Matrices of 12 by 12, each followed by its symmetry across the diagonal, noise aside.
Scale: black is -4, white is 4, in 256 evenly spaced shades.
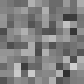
antisymmetric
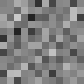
symmetric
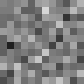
antisymmetric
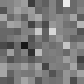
neither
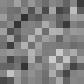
symmetric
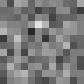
neither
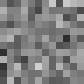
antisymmetric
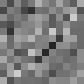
symmetric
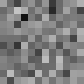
neither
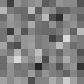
antisymmetric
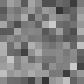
antisymmetric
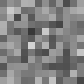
symmetric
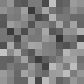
symmetric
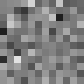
antisymmetric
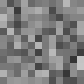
neither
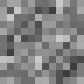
symmetric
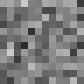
neither
